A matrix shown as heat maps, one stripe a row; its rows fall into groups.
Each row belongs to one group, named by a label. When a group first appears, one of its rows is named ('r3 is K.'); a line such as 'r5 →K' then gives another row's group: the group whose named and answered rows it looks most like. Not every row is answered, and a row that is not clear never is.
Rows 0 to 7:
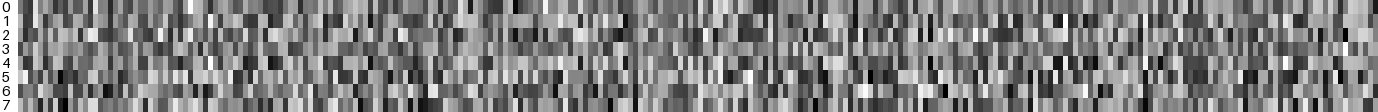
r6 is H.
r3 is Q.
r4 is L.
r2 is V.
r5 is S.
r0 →H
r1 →L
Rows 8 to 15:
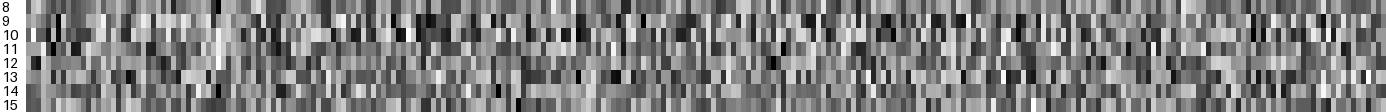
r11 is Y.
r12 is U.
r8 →Y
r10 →S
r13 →Q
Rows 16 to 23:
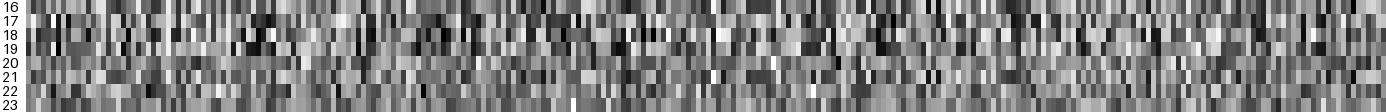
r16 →V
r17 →S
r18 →S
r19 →S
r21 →V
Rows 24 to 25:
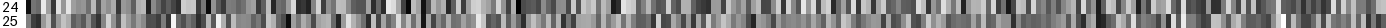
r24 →Q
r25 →L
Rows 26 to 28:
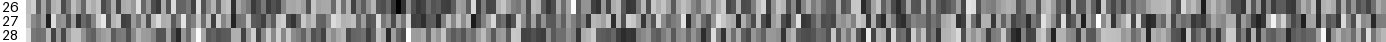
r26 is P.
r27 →S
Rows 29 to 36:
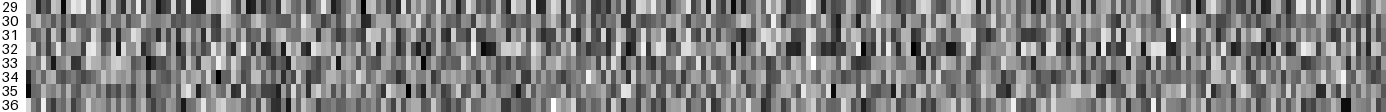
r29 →P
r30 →Y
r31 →P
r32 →P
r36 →Y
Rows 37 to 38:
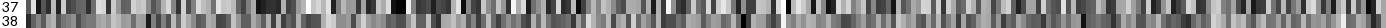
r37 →S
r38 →U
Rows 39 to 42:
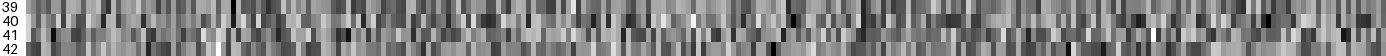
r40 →P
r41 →L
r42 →U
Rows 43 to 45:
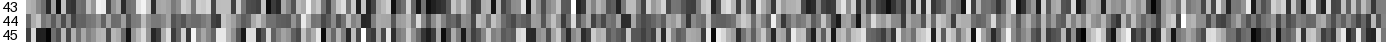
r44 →Y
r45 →S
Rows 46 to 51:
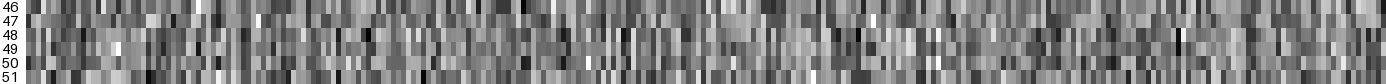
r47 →H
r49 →U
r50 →U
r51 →Y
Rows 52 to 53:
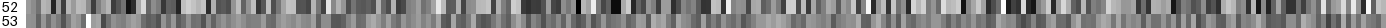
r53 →P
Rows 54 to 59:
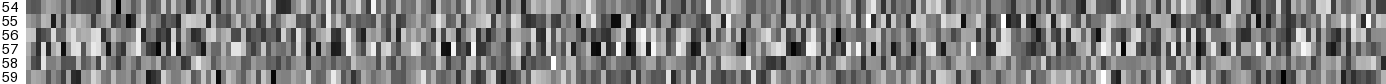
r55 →Q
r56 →P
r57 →P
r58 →H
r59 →Y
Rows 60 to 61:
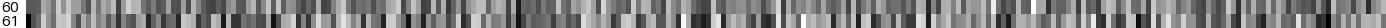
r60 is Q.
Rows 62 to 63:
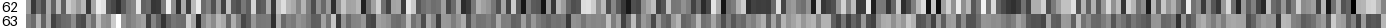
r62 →V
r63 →U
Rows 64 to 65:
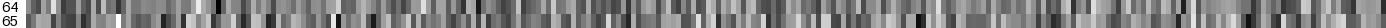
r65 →H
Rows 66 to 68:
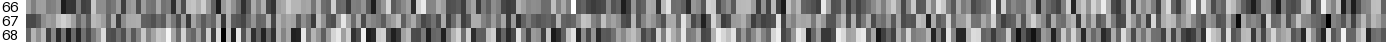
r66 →H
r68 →S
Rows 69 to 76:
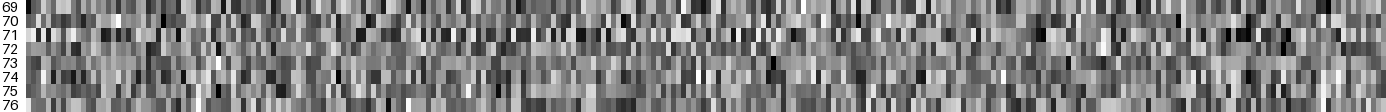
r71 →P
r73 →U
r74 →H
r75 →L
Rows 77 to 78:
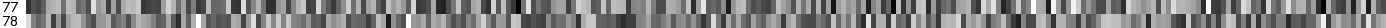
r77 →V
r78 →Q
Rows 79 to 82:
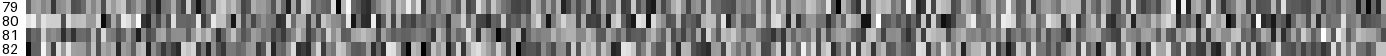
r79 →Y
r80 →P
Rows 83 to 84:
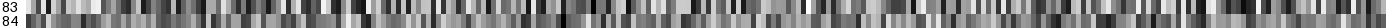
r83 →P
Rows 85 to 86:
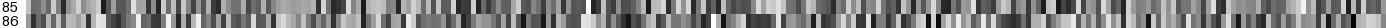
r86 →V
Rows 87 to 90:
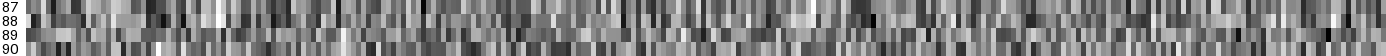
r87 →Y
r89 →V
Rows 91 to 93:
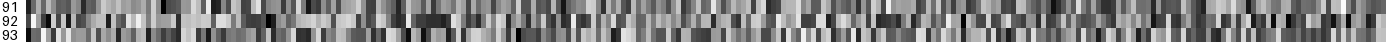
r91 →U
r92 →S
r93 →Q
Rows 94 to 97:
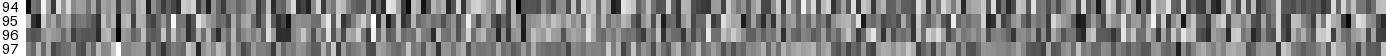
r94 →Q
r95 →L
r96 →L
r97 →U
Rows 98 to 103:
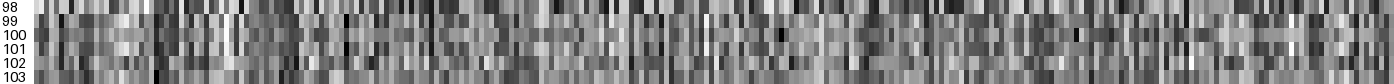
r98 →P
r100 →U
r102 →Y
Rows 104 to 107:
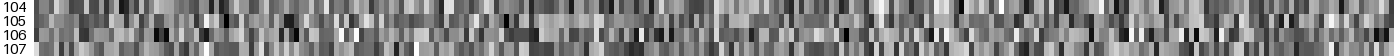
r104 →H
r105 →L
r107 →Q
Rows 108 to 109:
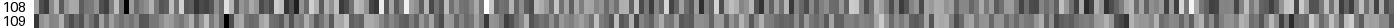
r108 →L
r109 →H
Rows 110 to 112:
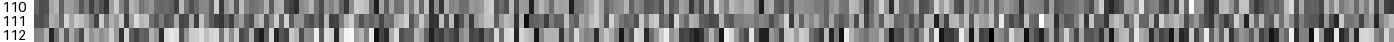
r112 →S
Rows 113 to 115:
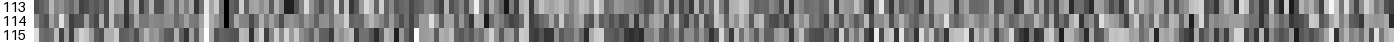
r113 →L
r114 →H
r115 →Q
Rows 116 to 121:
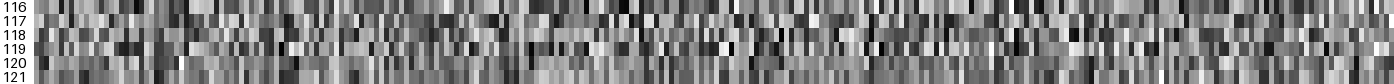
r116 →Q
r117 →P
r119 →V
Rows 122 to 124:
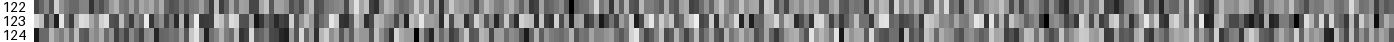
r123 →P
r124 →V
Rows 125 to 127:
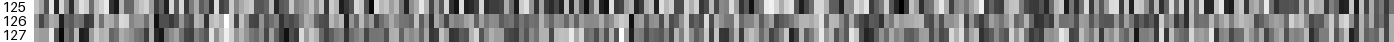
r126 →U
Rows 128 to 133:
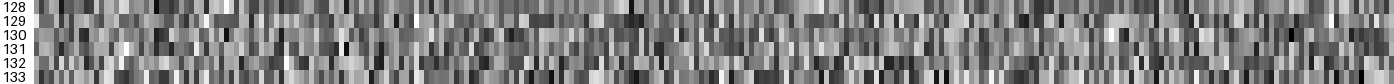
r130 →Y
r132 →S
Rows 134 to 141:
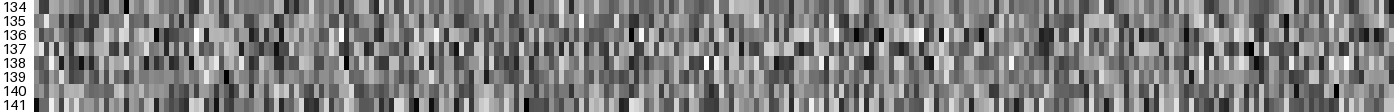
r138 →H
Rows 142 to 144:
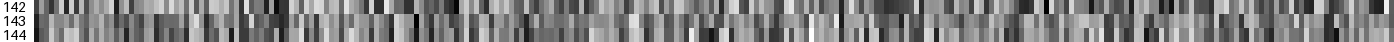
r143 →V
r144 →V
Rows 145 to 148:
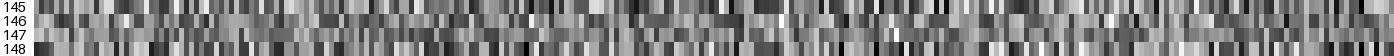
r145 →V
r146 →Y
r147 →P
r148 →V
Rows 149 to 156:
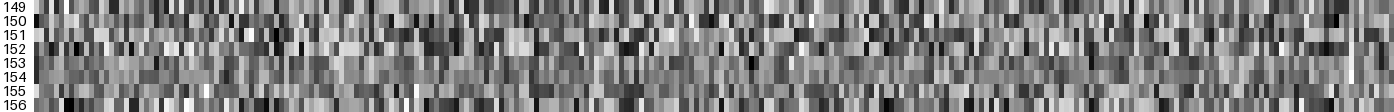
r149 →P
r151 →P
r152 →S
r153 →U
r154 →H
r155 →Q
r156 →S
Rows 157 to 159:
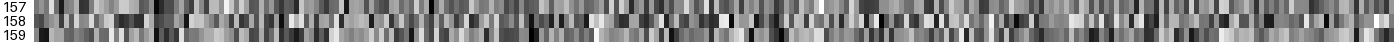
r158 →V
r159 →U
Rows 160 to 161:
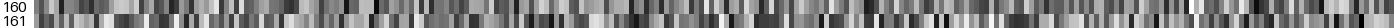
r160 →L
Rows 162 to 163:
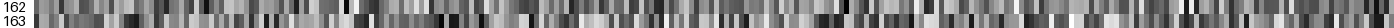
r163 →S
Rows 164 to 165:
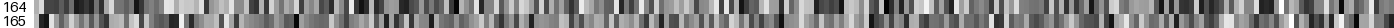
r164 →S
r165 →L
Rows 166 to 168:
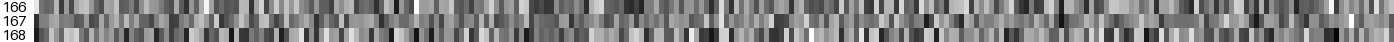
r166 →Q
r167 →H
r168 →V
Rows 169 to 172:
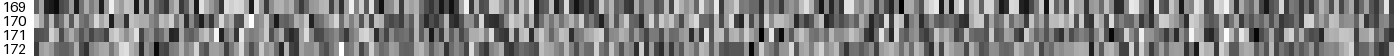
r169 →S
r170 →P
